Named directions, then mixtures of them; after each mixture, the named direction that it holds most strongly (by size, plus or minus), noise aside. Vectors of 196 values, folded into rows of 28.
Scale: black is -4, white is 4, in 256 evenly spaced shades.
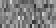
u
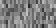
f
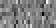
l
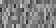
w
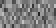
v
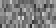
u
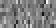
l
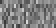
w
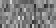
u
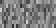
w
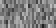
f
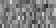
u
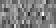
l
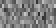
v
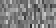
f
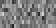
v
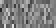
w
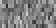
f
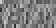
w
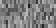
f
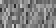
w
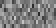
v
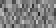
v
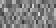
v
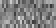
u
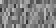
w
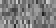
l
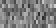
f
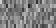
f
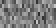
v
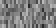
f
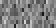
l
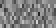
v
